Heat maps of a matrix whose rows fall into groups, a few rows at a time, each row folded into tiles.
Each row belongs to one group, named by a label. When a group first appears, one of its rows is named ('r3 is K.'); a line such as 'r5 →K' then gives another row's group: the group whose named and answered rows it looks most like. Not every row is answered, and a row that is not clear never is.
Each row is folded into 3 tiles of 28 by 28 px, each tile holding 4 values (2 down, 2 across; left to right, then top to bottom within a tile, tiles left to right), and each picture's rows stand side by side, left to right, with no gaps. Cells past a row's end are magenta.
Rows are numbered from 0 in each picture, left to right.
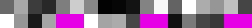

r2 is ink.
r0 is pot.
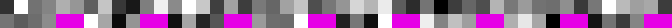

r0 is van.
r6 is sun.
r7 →ink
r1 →pot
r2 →ink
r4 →ink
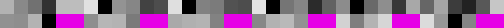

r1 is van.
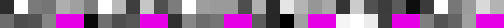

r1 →ink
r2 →ink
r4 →sun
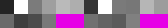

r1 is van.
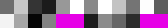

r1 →ink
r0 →pot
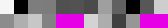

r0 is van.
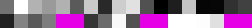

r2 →sun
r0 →ink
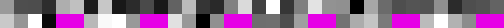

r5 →sun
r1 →sun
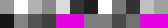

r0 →ink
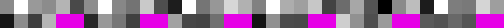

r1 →ink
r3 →ink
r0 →ink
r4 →pot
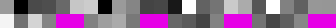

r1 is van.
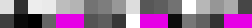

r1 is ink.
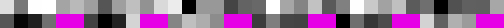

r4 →ink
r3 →ink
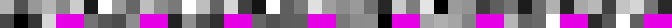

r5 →van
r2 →ink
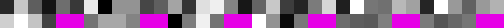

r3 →pot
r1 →van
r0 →sun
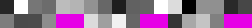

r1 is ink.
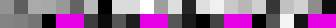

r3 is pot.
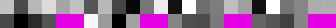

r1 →pot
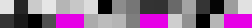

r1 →van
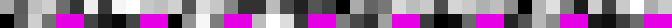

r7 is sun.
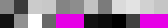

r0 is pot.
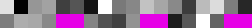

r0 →van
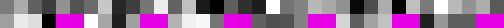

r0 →sun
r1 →pot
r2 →sun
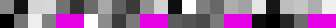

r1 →pot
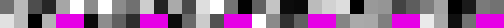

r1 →ink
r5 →pot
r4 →van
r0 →pot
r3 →pot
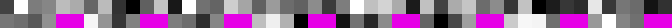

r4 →ink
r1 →pot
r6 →sun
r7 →van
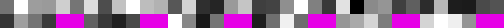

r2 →pot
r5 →sun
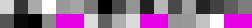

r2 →sun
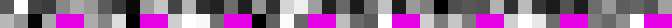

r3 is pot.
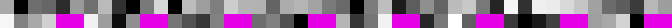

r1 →pot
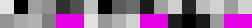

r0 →van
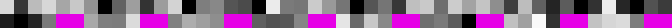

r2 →van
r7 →sun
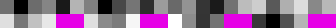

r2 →pot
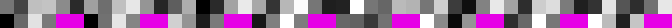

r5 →pot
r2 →pot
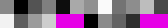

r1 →ink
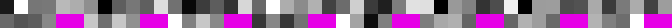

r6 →van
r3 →ink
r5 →van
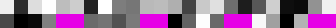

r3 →pot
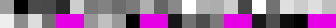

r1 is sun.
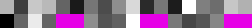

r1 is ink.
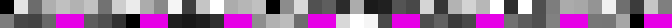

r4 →sun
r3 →van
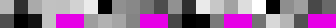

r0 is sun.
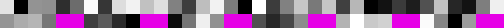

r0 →van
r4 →sun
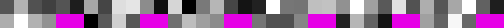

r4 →ink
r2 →van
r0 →sun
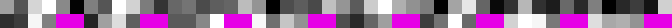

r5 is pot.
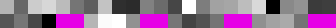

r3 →van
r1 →sun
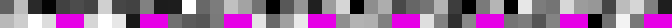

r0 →sun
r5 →pot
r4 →van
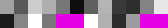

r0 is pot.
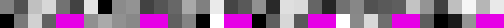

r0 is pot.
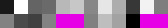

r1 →ink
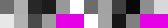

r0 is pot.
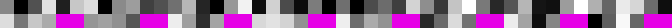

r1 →van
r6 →pot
